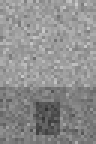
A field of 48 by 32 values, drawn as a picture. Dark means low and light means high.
No regular stripes run through it. The ninth with the lowest average is the bottom middle. An odd patch, lower than its surroundings, sits in the bottom middle. A horizontal seam about 60% of the way down splits the table, and the top part is higher.
